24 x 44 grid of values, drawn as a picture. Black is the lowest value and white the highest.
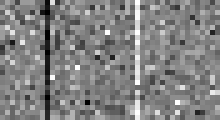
There is no overall slope. A few values lie far out on both sides of the bulk. Overall the values sit about 50% of the way up the scale. Columns 10 and 28 stand out from the rest.
